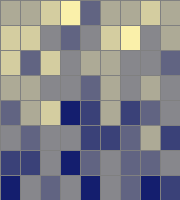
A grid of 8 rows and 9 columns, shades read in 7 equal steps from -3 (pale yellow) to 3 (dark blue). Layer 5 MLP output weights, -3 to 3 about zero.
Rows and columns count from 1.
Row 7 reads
2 2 0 3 1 0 1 1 0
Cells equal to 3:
5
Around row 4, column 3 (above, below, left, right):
-2 -2 -1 0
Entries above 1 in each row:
0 0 0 0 3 3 3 4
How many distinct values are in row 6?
4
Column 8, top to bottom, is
-2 0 0 -1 1 -1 1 3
